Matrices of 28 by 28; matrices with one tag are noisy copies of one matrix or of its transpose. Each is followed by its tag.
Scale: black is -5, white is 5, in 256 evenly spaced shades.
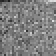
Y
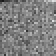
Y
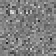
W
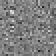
W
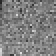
Y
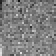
Y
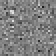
W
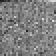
Y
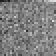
Y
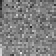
Y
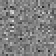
W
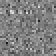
W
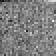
Y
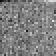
Y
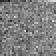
Y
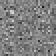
W
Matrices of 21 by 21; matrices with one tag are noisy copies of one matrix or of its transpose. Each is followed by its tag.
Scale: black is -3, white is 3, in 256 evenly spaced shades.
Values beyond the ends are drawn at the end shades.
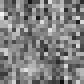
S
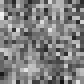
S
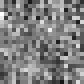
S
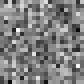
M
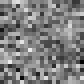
S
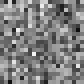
M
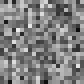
M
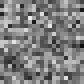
M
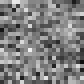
S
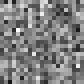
M
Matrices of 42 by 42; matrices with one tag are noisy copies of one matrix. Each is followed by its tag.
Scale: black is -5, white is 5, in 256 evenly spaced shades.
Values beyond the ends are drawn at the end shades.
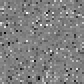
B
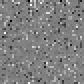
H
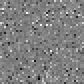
B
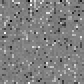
H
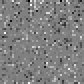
H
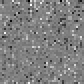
H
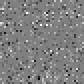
B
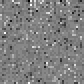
H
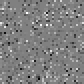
B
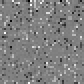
H
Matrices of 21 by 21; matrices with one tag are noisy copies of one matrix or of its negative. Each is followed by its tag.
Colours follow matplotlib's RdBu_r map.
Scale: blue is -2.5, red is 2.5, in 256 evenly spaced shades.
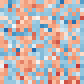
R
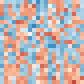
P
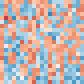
P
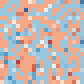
R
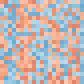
R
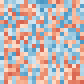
P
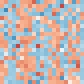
R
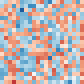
R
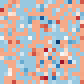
R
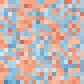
R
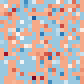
R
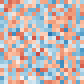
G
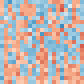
P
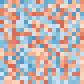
R
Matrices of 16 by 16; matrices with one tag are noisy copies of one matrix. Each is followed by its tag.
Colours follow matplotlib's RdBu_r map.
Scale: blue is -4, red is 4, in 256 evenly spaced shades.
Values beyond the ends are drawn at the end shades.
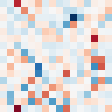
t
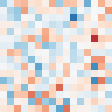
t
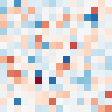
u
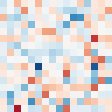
t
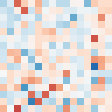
t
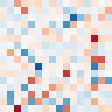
t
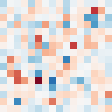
u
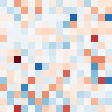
t
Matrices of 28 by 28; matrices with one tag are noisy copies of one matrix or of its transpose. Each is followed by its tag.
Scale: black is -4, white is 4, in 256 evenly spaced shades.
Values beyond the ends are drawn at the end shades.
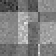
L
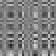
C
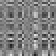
C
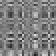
C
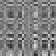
C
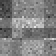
L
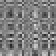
C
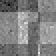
L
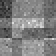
L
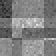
L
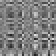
C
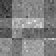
L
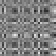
C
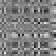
C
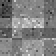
L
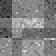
L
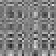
C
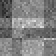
L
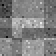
L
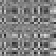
C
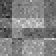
L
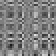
C
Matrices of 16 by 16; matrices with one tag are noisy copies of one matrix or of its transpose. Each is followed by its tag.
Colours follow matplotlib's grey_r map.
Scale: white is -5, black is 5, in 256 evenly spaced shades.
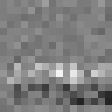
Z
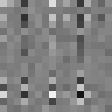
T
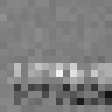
Z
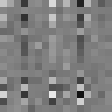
T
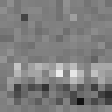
Z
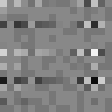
T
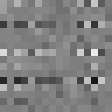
T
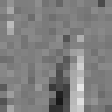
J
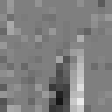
J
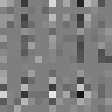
T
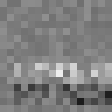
Z
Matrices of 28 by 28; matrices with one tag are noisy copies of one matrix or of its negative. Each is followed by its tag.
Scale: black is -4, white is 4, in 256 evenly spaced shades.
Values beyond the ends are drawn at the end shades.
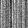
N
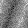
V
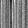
N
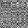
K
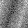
V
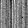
N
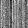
N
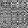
K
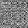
K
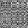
K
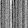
N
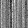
N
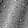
V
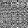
K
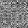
K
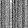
N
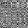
K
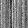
N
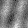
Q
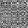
K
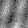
Q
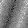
V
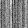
N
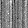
N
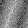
V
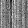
N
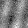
Q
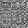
K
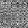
K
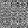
K
